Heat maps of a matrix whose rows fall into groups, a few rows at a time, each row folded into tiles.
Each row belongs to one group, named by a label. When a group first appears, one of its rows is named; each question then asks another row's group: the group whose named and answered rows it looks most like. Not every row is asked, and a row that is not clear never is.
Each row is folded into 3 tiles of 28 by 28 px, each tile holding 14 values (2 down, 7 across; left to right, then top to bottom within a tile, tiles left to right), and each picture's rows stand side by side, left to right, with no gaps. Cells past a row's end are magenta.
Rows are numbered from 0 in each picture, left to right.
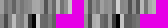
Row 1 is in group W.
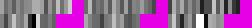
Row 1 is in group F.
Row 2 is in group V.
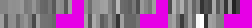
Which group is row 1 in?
W
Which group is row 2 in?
V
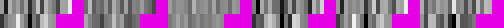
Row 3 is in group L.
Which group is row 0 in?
L
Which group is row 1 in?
F
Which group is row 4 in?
L
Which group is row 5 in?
W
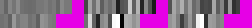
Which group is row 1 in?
V
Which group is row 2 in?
V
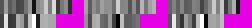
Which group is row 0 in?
V
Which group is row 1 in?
W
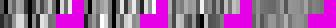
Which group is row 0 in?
L
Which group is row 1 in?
L
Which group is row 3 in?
V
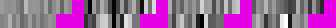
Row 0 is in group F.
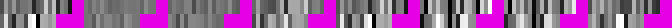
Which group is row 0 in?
V
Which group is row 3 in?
V
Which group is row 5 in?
L
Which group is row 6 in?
L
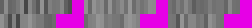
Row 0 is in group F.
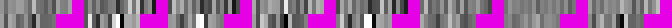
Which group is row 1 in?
V
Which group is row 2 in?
V
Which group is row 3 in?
W
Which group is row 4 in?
V
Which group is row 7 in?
W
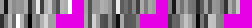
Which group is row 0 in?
L
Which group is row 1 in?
W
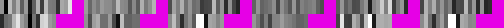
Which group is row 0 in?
L
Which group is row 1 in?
W
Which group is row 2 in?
V
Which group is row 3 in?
F
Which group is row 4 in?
V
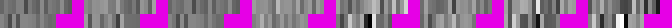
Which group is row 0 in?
F
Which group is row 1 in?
W
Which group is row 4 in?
W
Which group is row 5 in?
V
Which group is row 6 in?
W
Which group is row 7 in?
V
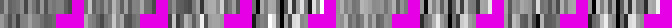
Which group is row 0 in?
F
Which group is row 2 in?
V
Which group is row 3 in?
L
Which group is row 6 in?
W
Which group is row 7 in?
L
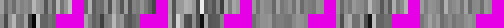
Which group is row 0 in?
W
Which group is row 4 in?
W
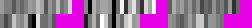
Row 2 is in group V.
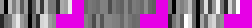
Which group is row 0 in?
L
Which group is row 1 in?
F
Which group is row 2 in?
L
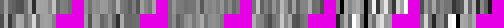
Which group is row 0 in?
V
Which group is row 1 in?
W
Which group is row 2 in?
V
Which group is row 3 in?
F
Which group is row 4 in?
L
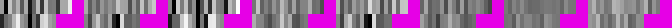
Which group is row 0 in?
L
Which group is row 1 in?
W
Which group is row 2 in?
L
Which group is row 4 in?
W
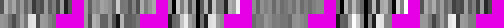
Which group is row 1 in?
W
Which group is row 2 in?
L
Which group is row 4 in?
L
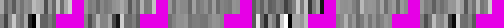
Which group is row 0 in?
W
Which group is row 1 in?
W
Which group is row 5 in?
W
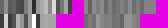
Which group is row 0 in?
V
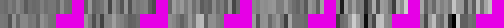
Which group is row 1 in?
F
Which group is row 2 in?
V
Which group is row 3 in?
W
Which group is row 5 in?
W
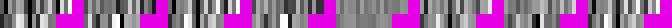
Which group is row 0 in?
L
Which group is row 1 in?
V
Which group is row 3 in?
V
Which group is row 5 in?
L
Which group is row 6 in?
W
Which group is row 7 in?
L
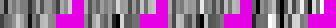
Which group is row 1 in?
W
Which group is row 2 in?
W
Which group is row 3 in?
L
